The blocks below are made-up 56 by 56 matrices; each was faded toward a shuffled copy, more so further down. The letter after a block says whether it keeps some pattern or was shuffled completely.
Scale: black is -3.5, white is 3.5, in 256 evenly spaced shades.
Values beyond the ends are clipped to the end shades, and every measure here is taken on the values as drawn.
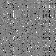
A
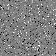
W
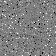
W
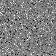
W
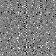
A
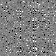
A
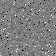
W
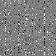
A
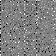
A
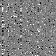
A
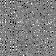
A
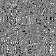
A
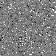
W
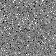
W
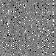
A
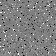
W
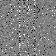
A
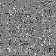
A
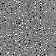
A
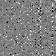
A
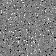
W
